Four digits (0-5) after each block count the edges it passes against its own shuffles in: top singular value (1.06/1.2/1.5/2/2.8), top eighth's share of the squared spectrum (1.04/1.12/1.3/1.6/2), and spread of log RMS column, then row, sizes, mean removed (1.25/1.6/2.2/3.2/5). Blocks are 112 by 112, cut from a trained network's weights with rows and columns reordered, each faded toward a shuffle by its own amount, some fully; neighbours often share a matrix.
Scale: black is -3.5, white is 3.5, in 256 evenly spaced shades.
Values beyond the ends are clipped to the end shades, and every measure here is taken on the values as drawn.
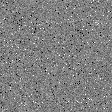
1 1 0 0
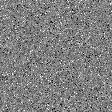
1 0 0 0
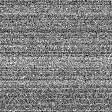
4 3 1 2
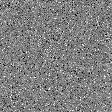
2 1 0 0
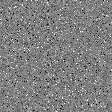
1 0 0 0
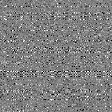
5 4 1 4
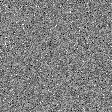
0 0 0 0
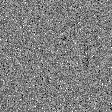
0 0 0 0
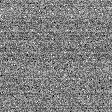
3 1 0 0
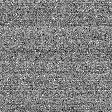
3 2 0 0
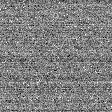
3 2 0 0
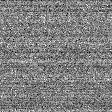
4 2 1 1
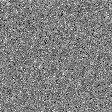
0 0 0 0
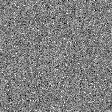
2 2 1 1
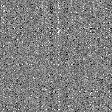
3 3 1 3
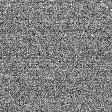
2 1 0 0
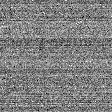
4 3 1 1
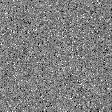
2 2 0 1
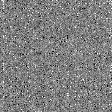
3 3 1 2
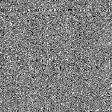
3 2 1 2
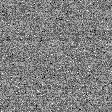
1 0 0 0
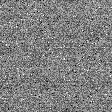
2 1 0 0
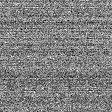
4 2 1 1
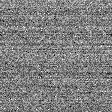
3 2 0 1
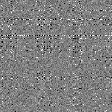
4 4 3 3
